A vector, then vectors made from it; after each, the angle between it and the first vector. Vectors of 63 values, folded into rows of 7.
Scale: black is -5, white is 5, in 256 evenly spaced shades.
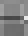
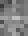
partly opposed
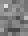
partly aligned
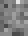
orthogonal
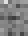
partly aligned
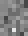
orthogonal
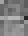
nearly opposite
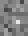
orthogonal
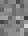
partly opposed
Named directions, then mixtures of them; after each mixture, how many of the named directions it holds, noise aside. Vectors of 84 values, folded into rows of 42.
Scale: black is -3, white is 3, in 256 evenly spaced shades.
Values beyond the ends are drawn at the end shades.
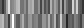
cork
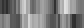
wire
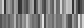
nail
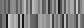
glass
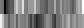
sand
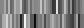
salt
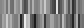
one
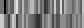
three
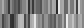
three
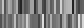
one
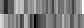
two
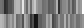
three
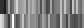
three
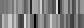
two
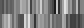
three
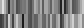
three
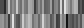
three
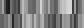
three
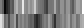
one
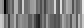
two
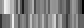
three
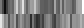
one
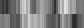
one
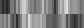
one
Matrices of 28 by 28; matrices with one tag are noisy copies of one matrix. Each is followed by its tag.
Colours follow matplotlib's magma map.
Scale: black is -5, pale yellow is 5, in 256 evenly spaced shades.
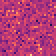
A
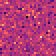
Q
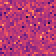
Q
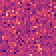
A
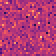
Q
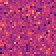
Q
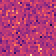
A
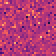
Q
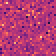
Q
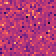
Q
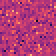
A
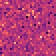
Q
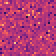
Q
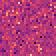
A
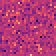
A
